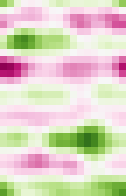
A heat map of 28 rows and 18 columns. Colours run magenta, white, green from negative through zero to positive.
Ninth with the highest average: bottom right. Stripes: horizontal, repeating 4 times. Roughest part: top left. Lone odd cells: none.
